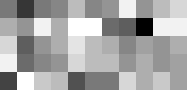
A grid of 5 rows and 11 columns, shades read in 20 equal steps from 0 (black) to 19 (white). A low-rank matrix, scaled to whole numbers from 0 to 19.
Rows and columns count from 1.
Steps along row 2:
down up down up same down down down up same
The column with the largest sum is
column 5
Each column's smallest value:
5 4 9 10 6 9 8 7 0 11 12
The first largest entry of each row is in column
8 5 5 1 2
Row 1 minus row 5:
4 -15 -6 -4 8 1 2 2 -2 -1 4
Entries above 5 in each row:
10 10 11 11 10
